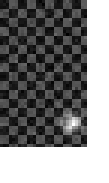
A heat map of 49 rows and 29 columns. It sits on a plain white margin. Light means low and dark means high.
Average level on the scale: 80%. Grain: checkered. Dips: one, in the bottom right. Ninth with the lowest average: bottom right. Mirror symmetry: none.
